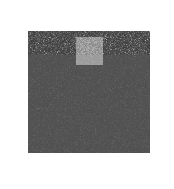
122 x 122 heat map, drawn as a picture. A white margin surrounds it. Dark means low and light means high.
Ninth with the highest average: top middle. Histogram: skewed, a long tail of high values. Odd patch: higher, in the top middle. Seam: horizontal, 20% of the way down, the bottom part calmer. Stripes: none.
